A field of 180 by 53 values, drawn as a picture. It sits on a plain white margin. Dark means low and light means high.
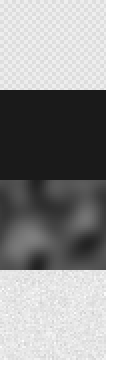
The table splits into 4 rows of 1 panel. Panel 1,1: very high, checkered, faint in contrast. Panel 2,1: very low, flat. Panel 3,1: low, smooth. Panel 4,1: very high, fine-grained, faint in contrast.
